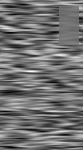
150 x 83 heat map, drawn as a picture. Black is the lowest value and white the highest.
Grain: streaks across. Histogram: bell-shaped. Mirror symmetry: none. Odd patch: calmer, in the top right. Calmest part: top right. Slope: none.
